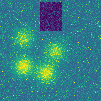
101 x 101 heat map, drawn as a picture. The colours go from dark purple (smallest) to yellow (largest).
Odd patch: lower, in the top middle. Stripes: none. Ninth with the lowest average: top middle. Bumps: four.
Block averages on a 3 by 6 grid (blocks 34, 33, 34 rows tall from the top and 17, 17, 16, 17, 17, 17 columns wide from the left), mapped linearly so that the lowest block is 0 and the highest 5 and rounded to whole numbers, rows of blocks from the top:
2 3 0 0 2 2 | 3 5 3 4 2 2 | 2 3 4 3 2 2
